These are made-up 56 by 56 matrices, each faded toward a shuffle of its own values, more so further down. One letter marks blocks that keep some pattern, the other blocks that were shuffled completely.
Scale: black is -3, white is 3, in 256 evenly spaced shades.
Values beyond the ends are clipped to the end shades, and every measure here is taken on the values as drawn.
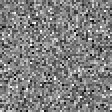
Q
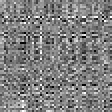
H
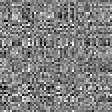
H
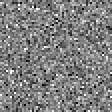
Q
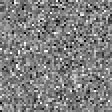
Q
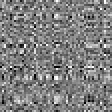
H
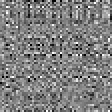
H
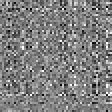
H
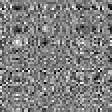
H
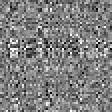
H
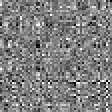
H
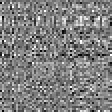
H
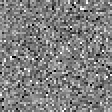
Q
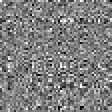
H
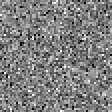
Q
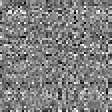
H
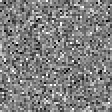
Q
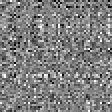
H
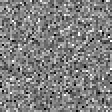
Q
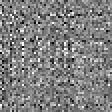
H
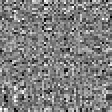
H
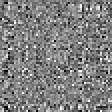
H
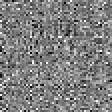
H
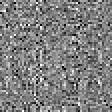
H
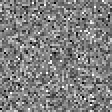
Q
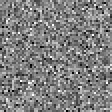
Q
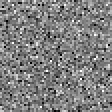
Q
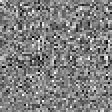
H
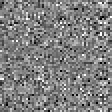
H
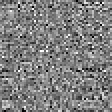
H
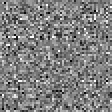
H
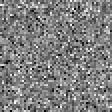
Q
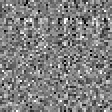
H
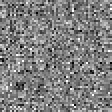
H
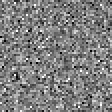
Q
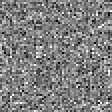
H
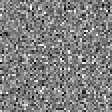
H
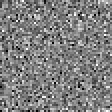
H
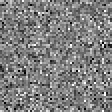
H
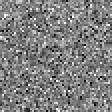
Q
